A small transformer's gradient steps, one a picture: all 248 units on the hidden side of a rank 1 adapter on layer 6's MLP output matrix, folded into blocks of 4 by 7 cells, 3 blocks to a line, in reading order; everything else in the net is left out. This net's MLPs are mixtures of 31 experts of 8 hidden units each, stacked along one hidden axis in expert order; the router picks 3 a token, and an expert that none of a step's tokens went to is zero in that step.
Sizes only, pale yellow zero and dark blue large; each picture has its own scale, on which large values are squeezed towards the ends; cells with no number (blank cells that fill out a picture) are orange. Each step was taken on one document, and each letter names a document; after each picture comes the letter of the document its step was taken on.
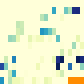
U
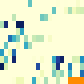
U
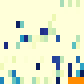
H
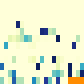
H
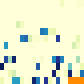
H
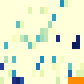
H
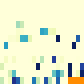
H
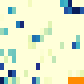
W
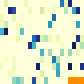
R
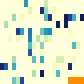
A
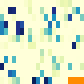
R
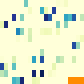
A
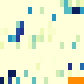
W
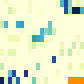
W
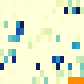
U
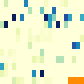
A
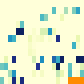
U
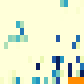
H
